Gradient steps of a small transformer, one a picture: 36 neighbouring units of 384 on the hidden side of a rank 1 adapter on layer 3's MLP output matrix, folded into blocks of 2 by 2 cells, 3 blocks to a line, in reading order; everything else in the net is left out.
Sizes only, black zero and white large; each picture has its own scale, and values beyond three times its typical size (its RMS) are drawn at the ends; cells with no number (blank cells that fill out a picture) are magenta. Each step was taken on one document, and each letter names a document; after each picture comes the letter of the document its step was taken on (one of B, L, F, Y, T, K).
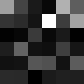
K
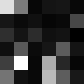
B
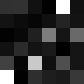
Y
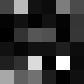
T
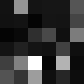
T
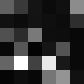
B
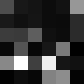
B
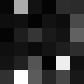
T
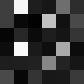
K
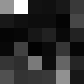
T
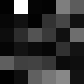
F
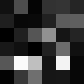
Y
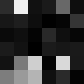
Y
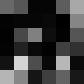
T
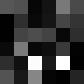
Y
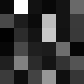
K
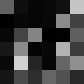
F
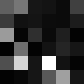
B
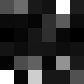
Y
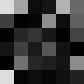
K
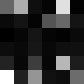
Y
